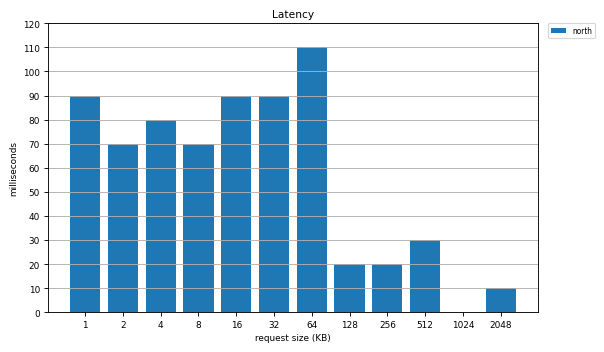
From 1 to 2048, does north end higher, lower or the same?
lower
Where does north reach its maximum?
64
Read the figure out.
Title: Latency
x-axis: request size (KB), ticks 1 2 4 8 16 32 64 128 256 512 1024 2048
y-axis: milliseconds, ticks 0 10 20 30 40 50 60 70 80 90 100 110 120
Legend: north
Values:
north: 90 70 80 70 90 90 110 20 20 30 0 10
